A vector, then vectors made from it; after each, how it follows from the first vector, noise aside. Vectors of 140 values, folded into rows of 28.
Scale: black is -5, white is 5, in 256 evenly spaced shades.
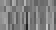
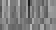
reversed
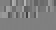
partly zeroed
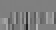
partly zeroed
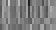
reversed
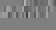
partly zeroed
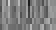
reversed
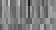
reversed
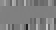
partly zeroed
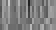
reversed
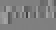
partly zeroed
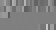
partly zeroed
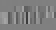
partly zeroed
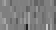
partly zeroed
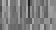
reversed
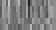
reversed
